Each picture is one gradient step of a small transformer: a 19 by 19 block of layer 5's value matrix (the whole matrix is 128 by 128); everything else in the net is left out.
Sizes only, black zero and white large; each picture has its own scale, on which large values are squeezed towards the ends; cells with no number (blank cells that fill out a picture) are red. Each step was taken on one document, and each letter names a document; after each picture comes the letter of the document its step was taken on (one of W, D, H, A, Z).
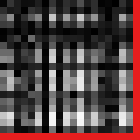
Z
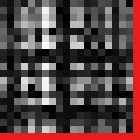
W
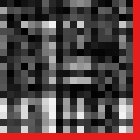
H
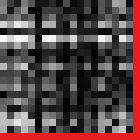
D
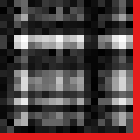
D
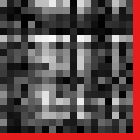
H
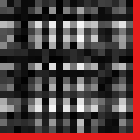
Z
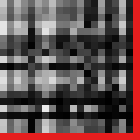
H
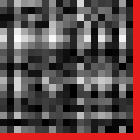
D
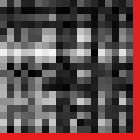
H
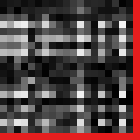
D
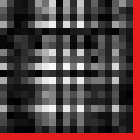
Z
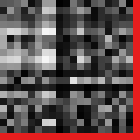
H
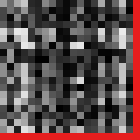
D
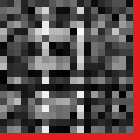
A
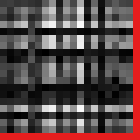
Z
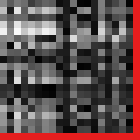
W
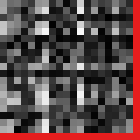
A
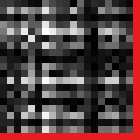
W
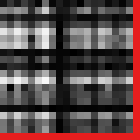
W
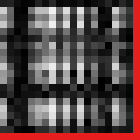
Z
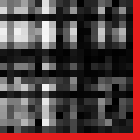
W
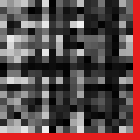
D
